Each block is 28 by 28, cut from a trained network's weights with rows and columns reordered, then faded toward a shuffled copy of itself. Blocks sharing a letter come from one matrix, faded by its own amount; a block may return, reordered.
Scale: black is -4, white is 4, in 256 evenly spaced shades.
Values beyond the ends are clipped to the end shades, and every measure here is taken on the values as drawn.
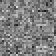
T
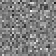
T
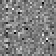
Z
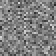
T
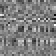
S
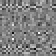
S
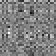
S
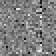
Z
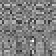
S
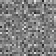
T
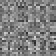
S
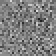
Z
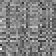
S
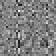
T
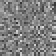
T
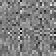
T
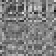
S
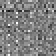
S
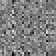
T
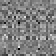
S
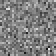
Z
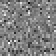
Z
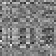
S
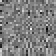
T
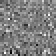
T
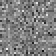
Z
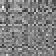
S
